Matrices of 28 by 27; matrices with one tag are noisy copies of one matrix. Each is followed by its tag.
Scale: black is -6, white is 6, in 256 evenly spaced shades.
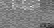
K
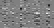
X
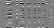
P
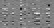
X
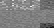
K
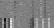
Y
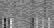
Y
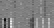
Y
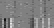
Y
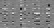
X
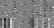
Y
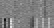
Y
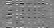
P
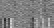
Y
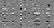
X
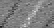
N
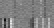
Y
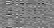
P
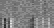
Y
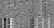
Y
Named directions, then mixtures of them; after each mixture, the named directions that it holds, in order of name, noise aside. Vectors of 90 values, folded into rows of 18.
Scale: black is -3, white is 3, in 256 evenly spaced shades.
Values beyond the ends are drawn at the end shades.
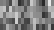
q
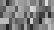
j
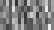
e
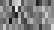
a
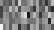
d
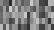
d, q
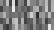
e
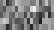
j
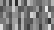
d, e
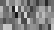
a, e, j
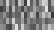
e, q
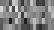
a, q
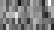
a, q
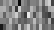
a, d, q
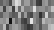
a, j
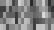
q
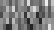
e, j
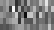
a, d, e
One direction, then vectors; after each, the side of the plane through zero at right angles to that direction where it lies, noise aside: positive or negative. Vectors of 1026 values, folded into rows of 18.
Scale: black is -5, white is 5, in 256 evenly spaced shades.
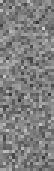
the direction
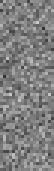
negative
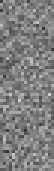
negative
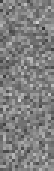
negative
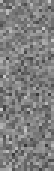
positive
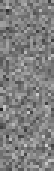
negative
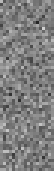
positive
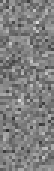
negative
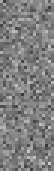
positive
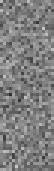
positive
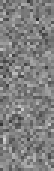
negative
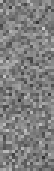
positive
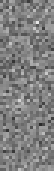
negative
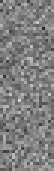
negative
